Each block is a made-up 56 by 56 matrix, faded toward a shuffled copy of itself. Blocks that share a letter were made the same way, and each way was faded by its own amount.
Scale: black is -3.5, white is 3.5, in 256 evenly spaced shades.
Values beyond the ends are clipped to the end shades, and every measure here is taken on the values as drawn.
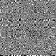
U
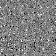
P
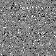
P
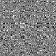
U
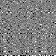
U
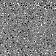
P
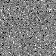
P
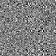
U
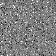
P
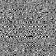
U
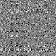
U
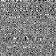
U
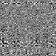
U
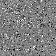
P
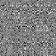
U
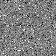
P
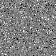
P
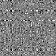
U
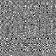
U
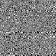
U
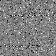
P
